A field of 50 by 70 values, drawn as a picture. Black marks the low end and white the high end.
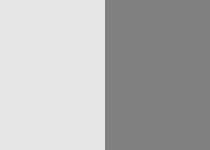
The table splits into one row of 2 panels. Panel 1,1: very high, flat. Panel 1,2: middling, flat.
